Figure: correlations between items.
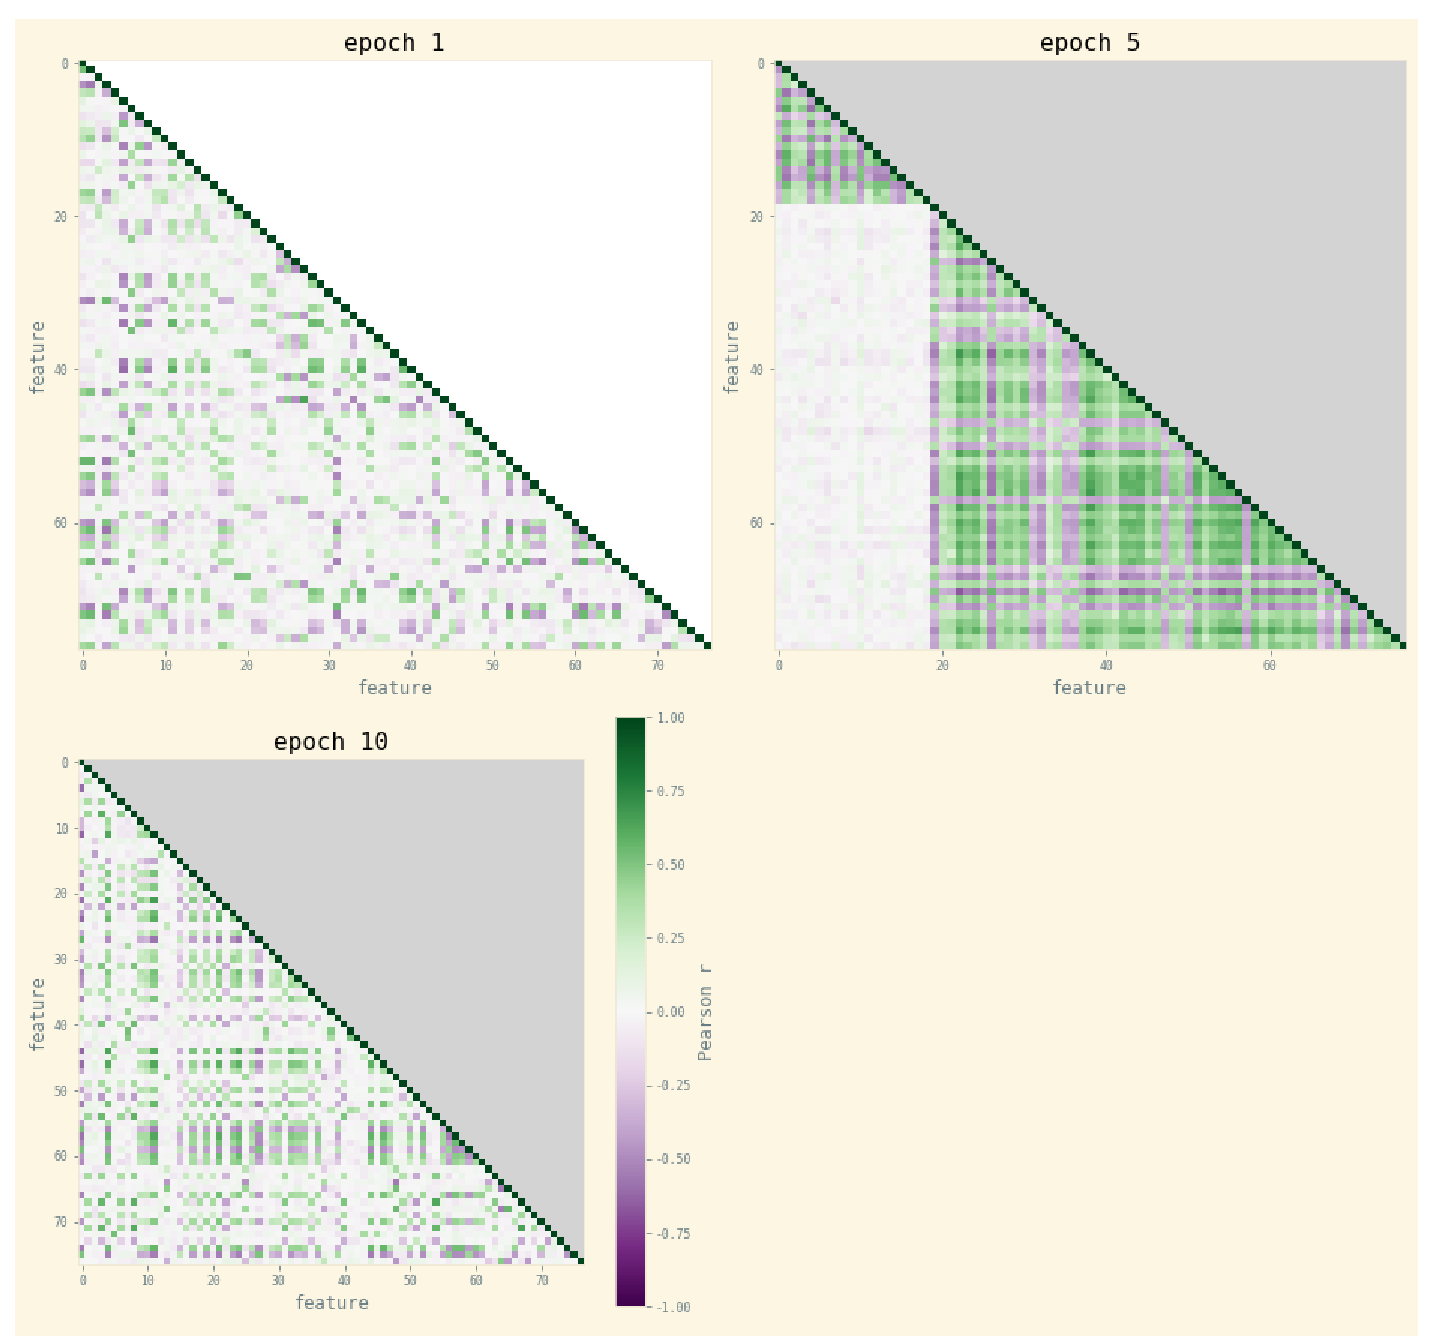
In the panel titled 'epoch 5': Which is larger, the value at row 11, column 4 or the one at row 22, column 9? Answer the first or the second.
the second
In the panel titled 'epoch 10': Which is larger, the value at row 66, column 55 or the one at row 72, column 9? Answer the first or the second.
the first
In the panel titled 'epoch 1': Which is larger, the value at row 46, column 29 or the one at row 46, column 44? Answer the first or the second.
the first
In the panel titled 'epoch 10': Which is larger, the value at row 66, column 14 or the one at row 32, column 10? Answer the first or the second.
the second
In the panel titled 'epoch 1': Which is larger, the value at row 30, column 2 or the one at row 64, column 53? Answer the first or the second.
the second
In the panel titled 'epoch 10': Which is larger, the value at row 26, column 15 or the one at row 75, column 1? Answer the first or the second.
the second
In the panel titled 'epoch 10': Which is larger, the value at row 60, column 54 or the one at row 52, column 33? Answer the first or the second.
the second
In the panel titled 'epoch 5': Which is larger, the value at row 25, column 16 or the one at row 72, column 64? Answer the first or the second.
the second
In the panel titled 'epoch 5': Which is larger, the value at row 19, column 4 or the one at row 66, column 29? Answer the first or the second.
the first
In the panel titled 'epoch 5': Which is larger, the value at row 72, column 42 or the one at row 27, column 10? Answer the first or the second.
the first
